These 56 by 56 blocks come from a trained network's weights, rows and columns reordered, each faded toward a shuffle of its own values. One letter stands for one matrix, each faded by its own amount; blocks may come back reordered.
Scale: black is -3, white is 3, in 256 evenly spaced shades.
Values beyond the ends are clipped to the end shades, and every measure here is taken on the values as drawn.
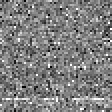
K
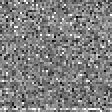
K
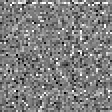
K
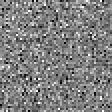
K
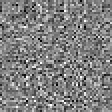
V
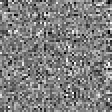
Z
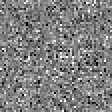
K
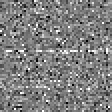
K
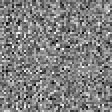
Z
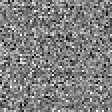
K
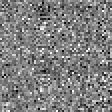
K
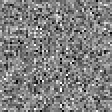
Z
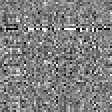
V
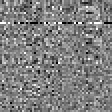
V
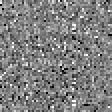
K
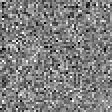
Z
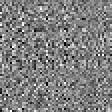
V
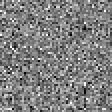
Z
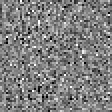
Z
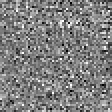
Z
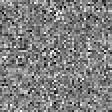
Z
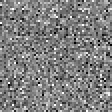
K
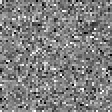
K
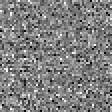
K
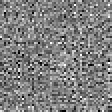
V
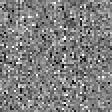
K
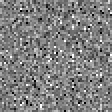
K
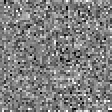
K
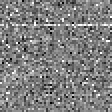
K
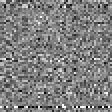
V
